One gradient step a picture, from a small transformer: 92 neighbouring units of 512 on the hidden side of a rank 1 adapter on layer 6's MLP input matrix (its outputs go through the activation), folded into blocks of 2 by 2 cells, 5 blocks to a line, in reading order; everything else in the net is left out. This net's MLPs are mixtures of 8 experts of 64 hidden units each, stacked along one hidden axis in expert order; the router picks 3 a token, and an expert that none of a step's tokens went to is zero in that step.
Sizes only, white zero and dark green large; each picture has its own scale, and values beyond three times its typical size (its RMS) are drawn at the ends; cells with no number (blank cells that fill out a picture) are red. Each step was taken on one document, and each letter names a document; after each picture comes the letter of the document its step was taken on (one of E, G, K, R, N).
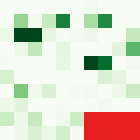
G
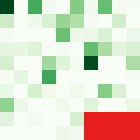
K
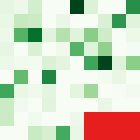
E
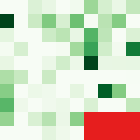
K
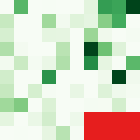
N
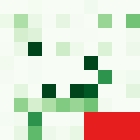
G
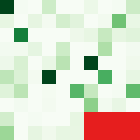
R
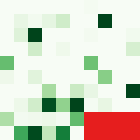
G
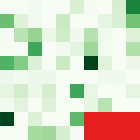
E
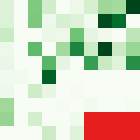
K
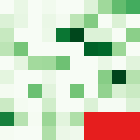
N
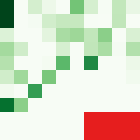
K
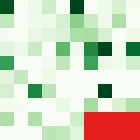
K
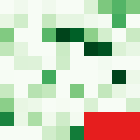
N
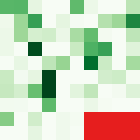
E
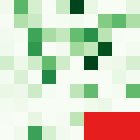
E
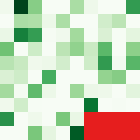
E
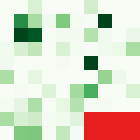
G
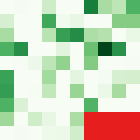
N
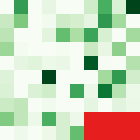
N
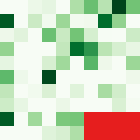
K
